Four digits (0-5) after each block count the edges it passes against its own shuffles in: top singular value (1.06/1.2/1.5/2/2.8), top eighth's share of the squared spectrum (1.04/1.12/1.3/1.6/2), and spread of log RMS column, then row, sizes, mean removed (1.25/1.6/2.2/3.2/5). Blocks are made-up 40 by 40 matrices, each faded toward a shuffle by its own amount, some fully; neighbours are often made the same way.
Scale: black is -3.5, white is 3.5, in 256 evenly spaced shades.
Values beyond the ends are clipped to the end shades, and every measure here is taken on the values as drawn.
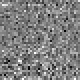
3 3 1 1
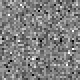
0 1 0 0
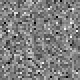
2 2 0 0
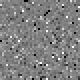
1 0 0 0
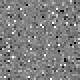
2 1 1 0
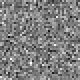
0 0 0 0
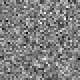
1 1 1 0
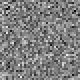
2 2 0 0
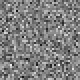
0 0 0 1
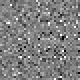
3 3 2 1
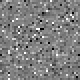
0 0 0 0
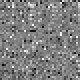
3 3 1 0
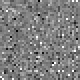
2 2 1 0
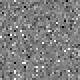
2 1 0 0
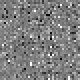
3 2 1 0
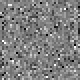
2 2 0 0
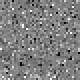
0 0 0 0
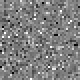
1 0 0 0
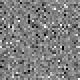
3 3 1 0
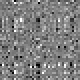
4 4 2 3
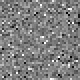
2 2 0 0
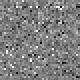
3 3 1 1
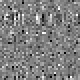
3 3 2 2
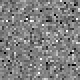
3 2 0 0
